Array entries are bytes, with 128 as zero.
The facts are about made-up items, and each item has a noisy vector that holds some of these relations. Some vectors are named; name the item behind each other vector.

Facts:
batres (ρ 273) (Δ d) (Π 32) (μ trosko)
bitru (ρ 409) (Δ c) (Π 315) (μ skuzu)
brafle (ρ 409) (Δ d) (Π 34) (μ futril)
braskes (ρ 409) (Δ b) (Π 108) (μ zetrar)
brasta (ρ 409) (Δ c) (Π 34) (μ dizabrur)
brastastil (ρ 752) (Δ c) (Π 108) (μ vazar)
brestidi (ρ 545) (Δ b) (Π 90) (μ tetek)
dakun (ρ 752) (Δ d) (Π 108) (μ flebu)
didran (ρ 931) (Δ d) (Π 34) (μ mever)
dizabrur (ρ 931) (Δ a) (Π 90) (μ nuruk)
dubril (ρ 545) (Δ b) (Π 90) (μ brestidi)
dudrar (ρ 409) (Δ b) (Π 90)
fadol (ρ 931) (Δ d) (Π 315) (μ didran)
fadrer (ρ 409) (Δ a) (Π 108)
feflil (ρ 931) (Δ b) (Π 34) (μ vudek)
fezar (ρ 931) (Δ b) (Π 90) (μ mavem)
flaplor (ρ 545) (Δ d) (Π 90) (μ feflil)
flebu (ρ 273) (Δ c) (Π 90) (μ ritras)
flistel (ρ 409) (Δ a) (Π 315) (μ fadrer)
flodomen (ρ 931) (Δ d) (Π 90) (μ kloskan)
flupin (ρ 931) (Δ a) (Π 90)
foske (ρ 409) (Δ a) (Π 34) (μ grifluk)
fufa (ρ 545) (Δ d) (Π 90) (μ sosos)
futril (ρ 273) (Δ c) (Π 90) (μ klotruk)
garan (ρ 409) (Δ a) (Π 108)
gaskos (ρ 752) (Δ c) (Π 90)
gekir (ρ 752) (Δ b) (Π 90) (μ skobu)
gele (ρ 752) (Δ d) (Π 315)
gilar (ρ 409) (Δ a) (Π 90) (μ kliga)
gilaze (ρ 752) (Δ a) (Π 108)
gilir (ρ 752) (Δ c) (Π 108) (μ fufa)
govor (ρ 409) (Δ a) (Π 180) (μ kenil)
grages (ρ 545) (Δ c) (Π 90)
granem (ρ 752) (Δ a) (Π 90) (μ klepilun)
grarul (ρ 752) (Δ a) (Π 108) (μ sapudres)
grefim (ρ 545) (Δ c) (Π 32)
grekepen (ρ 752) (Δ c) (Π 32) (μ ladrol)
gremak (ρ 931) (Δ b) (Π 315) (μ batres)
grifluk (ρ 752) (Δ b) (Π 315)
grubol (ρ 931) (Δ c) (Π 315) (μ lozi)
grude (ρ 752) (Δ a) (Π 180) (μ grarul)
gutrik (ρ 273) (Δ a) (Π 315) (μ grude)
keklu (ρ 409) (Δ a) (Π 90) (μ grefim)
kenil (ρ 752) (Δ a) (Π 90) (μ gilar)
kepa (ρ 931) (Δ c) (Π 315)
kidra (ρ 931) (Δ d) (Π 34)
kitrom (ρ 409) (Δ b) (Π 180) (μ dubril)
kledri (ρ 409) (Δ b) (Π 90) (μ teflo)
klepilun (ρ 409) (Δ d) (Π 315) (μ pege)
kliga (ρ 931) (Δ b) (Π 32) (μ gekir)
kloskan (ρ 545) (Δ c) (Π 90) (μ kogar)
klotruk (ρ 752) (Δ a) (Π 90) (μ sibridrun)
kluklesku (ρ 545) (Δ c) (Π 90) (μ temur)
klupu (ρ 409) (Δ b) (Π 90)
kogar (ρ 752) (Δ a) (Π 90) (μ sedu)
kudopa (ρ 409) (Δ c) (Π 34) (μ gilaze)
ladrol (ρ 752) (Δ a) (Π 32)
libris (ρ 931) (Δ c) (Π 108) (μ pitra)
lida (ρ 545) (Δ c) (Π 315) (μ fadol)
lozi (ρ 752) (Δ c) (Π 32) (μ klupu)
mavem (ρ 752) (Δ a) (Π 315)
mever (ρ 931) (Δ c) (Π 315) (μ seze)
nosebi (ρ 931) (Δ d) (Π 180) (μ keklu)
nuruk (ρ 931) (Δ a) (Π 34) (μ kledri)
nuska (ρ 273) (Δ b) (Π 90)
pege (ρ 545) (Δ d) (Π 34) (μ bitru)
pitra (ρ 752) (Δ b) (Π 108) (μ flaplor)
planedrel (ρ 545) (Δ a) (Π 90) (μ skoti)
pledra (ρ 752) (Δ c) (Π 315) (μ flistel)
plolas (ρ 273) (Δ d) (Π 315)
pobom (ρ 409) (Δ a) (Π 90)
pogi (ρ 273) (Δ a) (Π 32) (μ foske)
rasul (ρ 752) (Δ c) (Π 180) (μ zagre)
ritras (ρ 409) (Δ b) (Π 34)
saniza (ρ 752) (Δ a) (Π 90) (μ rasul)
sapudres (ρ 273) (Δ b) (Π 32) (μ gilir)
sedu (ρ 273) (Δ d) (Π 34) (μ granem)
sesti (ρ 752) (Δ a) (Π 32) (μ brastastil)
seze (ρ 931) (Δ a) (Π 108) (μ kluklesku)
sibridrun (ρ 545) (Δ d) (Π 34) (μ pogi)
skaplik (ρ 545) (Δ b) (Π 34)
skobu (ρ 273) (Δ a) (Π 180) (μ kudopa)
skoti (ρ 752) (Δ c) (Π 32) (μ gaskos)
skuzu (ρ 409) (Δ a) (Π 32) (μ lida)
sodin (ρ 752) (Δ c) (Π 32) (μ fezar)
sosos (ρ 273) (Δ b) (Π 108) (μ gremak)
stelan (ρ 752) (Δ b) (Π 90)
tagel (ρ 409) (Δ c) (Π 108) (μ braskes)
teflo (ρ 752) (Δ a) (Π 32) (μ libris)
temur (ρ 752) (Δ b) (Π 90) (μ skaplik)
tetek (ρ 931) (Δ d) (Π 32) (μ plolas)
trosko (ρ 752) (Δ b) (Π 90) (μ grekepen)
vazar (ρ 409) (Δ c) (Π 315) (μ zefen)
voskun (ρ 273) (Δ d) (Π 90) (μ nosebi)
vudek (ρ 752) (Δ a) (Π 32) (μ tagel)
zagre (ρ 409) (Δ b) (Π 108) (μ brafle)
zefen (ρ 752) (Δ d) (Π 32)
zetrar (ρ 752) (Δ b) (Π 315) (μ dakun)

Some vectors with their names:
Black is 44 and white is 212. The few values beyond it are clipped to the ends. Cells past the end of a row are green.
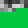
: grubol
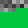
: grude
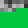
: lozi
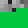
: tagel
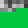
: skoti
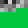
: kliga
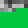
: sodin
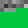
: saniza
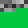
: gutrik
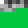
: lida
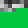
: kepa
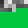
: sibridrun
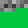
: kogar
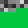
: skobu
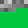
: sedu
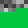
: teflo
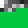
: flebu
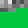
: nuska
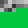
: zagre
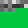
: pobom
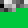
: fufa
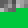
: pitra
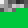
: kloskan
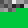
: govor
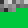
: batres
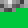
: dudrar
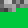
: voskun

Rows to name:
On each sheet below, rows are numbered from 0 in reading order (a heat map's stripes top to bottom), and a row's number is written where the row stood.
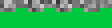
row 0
pege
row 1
flodomen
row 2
kidra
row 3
zetrar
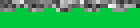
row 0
grarul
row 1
kenil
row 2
klepilun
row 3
gilar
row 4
rasul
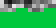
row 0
mever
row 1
nosebi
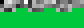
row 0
brafle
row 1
dakun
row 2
fadol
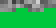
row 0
feflil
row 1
skaplik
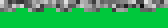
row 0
gaskos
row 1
braskes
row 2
kledri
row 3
vazar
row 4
pogi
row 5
flaplor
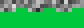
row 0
didran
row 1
kitrom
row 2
gekir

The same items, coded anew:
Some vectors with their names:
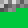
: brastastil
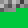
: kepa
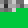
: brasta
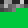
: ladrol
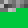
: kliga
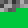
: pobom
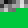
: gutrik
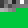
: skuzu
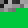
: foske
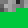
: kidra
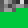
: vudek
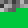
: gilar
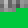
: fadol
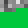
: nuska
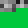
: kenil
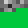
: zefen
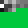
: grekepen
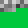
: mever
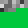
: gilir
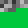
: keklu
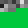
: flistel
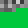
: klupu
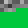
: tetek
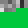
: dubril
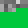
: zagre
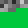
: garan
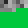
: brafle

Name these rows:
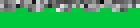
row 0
tagel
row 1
ritras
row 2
planedrel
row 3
nuruk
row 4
fufa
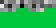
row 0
grefim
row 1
kitrom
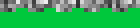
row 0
sosos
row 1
flebu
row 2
kluklesku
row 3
zetrar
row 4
futril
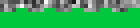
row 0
grarul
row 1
sapudres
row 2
teflo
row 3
seze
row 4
voskun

